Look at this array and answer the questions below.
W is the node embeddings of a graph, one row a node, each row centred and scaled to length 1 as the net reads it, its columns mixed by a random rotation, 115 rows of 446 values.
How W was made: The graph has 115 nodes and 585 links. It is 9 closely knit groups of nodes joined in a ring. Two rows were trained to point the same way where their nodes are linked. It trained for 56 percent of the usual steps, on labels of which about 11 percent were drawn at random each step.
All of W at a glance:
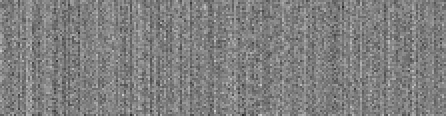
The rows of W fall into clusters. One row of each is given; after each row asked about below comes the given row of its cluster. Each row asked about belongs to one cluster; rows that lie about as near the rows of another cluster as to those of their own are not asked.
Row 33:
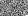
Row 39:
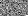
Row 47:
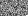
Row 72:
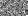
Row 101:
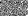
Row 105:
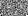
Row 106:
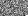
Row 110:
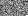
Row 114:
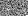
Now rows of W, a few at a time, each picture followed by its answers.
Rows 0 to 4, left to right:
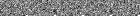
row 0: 106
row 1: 72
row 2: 110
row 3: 72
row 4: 105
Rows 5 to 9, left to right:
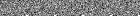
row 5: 72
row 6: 105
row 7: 105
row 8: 114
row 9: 105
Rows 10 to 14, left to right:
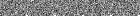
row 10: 105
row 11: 33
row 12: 47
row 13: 110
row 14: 105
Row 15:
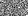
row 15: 101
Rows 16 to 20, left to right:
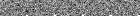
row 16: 72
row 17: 110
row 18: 105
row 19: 39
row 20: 39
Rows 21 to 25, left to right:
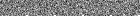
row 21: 101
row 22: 114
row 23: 114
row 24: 72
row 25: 33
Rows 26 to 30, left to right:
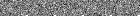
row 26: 47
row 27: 106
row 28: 114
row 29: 47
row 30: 106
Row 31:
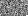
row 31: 105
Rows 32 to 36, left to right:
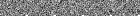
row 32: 105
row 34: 106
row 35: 72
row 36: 72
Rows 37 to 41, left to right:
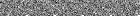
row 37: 101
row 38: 39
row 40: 101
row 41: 33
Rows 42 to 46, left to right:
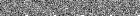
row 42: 33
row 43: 47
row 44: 47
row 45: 110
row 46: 33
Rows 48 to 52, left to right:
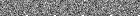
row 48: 33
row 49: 106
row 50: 106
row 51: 101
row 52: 39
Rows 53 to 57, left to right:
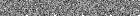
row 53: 72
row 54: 110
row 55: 105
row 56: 72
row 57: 47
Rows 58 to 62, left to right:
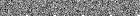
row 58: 110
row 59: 106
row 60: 101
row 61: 101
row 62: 33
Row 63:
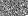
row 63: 114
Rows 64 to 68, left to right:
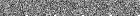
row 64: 106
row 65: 47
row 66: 114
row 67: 110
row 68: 33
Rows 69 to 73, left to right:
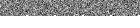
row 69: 72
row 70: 114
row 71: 47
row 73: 105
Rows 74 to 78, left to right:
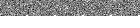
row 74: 105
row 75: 110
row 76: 47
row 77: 33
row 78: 110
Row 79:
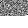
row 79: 39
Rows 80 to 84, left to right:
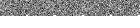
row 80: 72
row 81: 39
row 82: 110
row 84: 114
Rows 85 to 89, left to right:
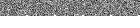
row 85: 114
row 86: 110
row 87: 47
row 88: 105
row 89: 39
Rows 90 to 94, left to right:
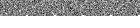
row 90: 110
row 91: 33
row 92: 39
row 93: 110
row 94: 72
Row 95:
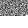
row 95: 105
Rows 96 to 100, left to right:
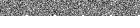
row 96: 33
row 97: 72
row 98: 114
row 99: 47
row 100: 33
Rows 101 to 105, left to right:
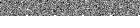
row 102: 72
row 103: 110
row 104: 110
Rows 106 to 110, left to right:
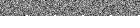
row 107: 47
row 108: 72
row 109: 105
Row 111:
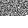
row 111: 101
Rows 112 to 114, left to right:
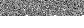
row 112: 39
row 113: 47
